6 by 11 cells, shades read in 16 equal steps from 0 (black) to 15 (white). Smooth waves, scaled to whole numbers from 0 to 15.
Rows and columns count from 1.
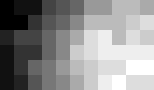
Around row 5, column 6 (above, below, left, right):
12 10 9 12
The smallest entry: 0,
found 3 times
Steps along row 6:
up up up up up up up up down same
